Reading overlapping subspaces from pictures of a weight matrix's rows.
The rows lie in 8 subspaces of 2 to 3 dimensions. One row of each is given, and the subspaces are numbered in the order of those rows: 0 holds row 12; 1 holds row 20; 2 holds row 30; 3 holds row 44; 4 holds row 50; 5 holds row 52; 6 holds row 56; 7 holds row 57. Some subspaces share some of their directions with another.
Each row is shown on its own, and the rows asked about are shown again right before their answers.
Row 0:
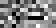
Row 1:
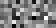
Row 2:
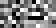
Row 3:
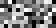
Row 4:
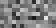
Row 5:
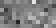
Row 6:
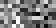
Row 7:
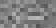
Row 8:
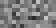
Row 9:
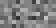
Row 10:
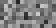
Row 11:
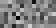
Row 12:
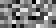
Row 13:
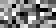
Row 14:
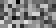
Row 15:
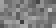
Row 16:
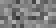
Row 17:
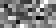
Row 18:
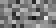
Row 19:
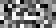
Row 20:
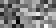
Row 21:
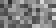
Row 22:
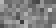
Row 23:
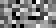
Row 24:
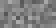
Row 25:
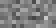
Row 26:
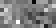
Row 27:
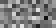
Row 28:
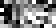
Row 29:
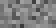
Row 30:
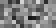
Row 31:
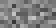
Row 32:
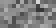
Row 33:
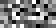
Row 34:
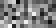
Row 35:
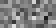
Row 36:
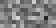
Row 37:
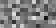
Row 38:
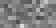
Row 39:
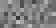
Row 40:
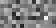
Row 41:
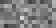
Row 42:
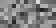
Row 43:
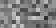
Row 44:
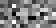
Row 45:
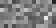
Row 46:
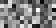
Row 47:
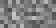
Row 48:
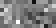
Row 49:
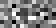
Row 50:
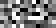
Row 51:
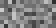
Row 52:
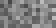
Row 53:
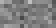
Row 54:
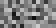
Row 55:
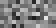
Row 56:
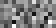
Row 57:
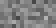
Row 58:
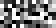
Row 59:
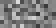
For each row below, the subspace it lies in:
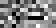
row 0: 4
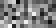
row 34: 6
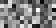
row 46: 5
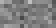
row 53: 5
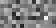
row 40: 5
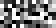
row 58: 6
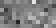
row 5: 1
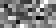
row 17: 4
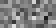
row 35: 6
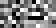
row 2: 4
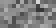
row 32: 3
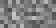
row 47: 0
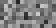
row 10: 6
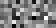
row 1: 6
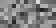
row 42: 3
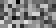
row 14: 6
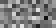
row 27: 5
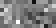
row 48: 1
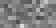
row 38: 4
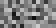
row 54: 0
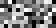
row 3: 0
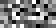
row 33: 2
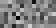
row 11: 2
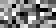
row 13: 3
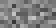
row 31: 3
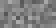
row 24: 2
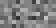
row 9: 5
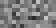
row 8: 7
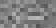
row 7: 4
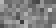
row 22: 7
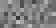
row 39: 2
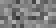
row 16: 5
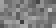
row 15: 7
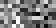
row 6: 1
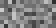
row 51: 0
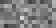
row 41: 5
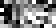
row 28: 1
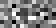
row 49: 3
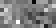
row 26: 1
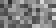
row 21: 5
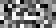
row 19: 6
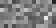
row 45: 0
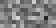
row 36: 7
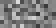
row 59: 6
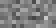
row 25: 0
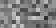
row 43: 1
